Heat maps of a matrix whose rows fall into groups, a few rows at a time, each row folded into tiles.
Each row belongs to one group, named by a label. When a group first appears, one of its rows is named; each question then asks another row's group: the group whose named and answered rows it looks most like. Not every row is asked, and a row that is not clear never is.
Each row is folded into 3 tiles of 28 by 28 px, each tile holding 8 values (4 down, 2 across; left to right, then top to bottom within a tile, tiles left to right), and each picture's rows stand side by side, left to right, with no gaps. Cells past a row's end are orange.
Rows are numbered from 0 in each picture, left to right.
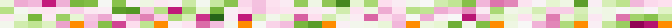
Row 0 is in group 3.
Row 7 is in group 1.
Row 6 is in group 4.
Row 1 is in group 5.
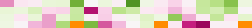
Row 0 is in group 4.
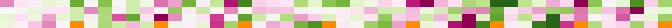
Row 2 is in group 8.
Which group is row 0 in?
4
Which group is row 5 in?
4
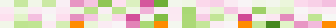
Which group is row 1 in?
8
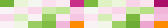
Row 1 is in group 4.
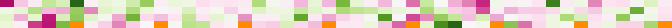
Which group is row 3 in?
1
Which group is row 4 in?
1
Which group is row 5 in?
3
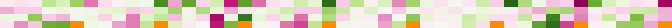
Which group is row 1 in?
4
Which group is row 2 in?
8
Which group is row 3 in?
4
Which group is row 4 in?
8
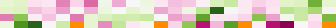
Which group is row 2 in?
5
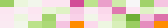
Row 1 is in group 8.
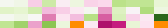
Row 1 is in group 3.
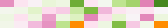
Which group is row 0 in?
4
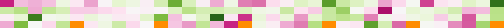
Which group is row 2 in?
1
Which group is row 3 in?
4
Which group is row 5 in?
4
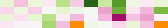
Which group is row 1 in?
5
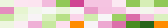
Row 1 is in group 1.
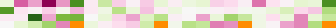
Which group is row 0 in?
3
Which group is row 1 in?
8
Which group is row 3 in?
4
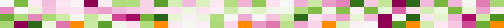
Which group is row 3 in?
1
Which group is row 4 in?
8
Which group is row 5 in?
8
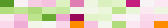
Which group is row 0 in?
1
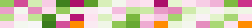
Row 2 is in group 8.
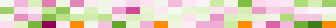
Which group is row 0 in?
1
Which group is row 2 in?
4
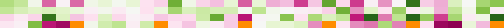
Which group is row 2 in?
1
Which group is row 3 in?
3
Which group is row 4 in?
3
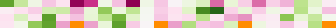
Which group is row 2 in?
5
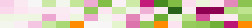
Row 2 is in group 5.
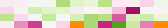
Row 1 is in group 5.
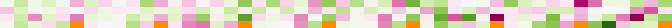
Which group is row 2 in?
3
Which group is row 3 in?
8
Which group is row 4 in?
8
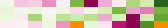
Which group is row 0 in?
3
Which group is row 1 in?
4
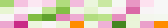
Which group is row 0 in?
1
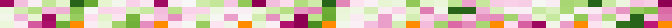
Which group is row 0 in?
4
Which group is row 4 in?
4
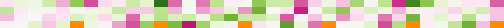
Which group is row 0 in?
8
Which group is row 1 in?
4
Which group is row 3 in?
5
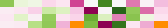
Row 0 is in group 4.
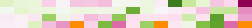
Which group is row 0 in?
1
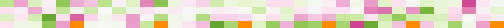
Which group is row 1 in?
8
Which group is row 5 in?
5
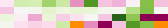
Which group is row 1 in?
1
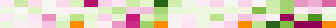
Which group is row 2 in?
1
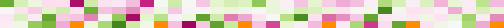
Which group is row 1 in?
3
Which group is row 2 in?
1
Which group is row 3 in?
1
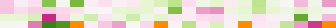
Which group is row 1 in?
3
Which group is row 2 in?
5
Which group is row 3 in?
1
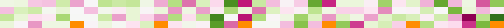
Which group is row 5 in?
8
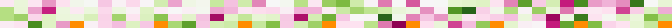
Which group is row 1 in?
3
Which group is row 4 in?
1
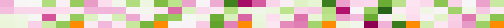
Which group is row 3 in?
4
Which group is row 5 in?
8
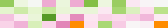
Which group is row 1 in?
5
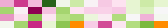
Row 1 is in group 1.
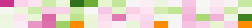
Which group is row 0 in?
4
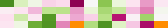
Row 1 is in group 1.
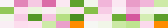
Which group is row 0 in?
3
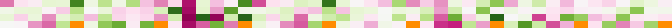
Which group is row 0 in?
4
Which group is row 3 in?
4
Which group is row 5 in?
3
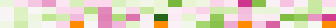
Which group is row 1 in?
3
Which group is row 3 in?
1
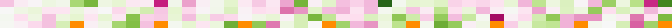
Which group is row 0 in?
4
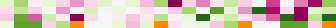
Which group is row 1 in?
8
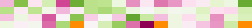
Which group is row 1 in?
1
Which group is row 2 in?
4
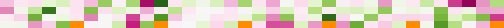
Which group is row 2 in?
8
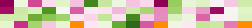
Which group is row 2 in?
5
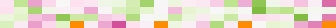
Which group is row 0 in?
8
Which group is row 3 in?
1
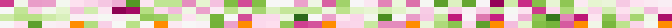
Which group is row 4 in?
1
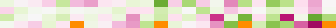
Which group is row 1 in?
4
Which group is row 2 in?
8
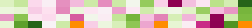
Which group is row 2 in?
4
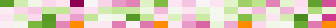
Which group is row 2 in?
3
